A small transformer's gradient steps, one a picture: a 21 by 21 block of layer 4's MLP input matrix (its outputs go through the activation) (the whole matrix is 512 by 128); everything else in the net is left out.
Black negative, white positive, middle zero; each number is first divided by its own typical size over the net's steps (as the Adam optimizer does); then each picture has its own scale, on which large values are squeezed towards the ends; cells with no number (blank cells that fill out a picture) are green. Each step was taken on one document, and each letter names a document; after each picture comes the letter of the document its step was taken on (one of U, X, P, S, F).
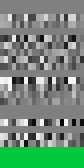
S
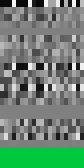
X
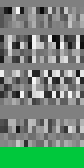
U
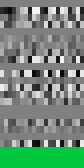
U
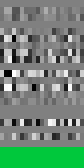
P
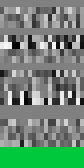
U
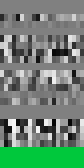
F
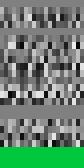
X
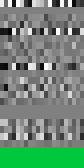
S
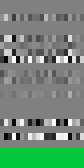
P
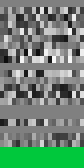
X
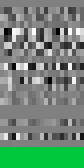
S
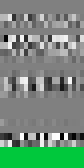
S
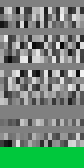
U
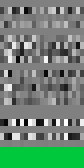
P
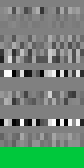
P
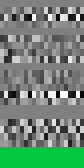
U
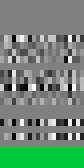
P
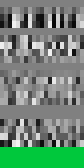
X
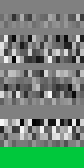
P
